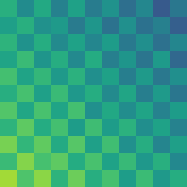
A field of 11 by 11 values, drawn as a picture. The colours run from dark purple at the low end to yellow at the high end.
The bottom left is the ninth with the highest average. The field climbs toward the bottom left. The ninth with the lowest average is the top right. A checkerboard runs through the table. The halves do not mirror each other.
